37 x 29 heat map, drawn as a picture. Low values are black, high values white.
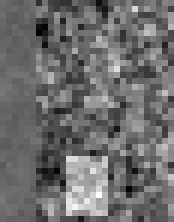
The ninth with the highest average is the bottom middle. An odd patch, higher than its surroundings, sits in the bottom middle. The left part is calmer, up to a seam about 20% of the way across.
